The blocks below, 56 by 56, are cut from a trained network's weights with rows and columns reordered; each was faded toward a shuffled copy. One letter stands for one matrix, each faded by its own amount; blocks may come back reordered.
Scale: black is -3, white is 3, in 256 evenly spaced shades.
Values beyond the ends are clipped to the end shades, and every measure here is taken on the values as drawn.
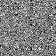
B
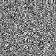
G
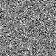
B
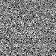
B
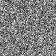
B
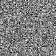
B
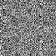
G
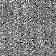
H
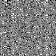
H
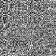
G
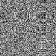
G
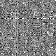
H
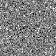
B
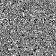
B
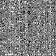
H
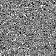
B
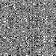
H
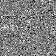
B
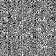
H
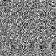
G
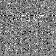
H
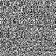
G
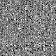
H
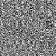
G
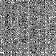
H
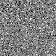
B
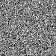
B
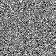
B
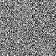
G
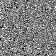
B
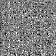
H
